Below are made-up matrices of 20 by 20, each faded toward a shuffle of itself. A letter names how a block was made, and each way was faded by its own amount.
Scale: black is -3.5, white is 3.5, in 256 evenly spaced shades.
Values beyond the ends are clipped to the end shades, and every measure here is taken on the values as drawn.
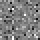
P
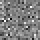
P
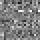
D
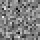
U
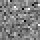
P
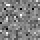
P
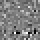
D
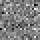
D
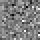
P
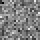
U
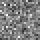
U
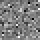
P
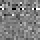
D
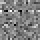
D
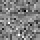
U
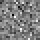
U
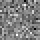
U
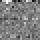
D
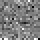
D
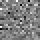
D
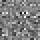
D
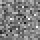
U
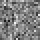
U
